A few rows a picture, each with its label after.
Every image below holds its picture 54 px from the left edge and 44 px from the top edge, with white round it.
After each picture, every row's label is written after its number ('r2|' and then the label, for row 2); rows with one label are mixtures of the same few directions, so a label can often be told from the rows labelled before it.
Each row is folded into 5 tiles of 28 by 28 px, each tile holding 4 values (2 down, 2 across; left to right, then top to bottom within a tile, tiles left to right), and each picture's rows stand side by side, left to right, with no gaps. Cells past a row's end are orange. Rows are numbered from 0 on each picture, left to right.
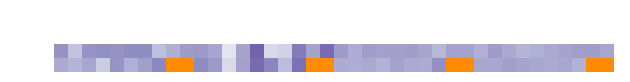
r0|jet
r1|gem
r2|jet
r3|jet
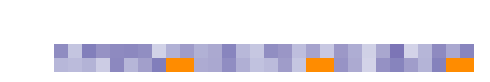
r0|jet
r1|gem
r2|gem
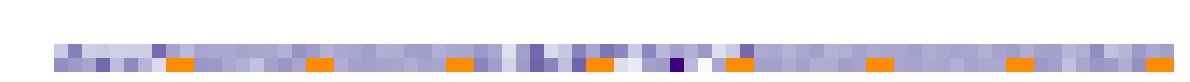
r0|jet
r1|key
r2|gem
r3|gem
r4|key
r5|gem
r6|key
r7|gem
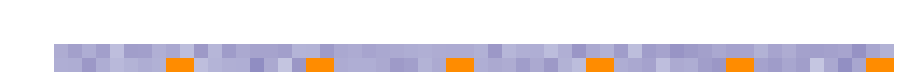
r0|gem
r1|key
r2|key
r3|jet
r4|jet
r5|key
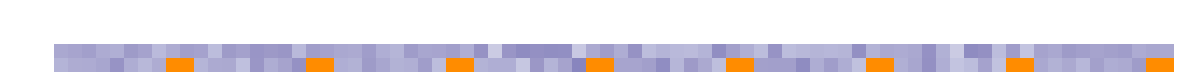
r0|key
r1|jet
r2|gem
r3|jet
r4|jet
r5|jet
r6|gem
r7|jet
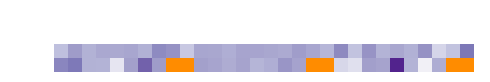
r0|key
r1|key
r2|key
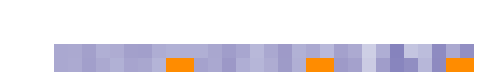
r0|gem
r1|gem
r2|gem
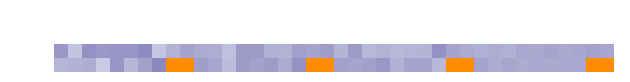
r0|jet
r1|gem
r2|jet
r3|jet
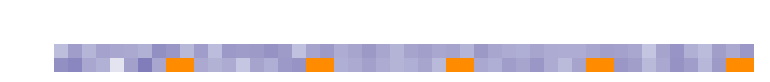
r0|key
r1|jet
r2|gem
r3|key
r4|gem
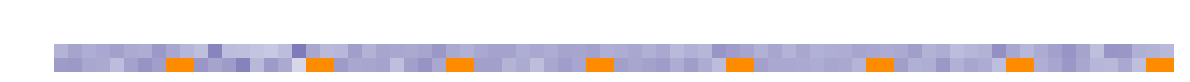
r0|key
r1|jet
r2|key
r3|key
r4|jet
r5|jet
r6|jet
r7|gem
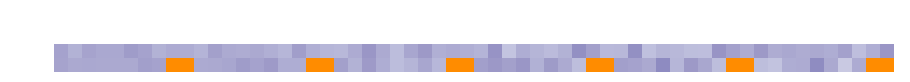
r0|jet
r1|jet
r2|gem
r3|jet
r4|jet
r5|key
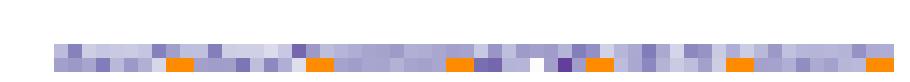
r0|jet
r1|jet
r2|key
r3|key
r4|gem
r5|jet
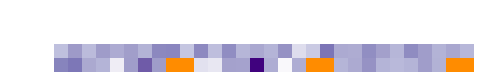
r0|key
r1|key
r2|gem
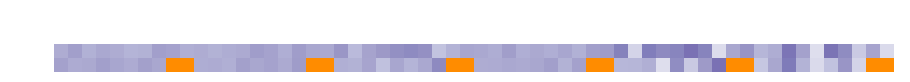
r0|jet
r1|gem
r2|jet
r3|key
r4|jet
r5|gem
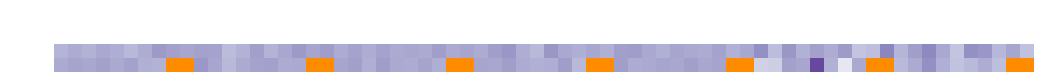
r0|jet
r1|gem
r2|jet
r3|gem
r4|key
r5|key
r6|gem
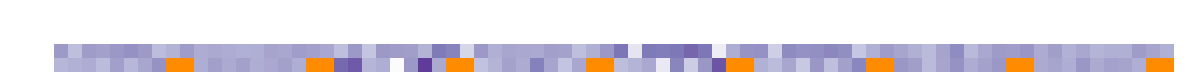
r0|jet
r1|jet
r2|key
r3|key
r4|jet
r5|jet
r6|gem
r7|jet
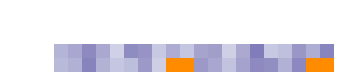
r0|gem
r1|gem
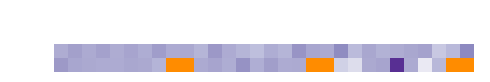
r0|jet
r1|jet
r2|key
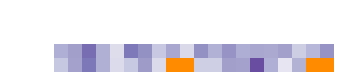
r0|gem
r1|key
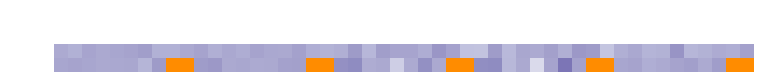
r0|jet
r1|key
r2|key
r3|key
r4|gem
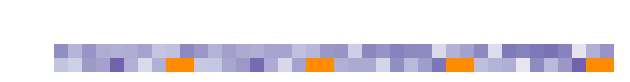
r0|key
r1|key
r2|jet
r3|jet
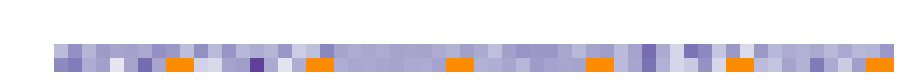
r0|key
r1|key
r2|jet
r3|jet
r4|gem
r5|key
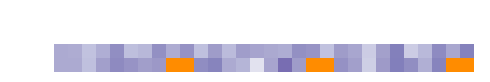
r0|gem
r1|key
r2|gem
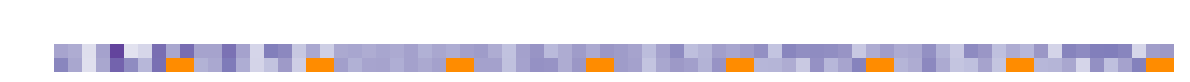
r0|gem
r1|gem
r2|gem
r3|gem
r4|gem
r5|jet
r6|gem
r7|jet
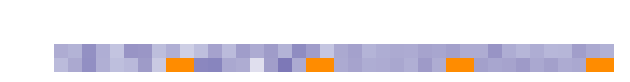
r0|gem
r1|key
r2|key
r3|jet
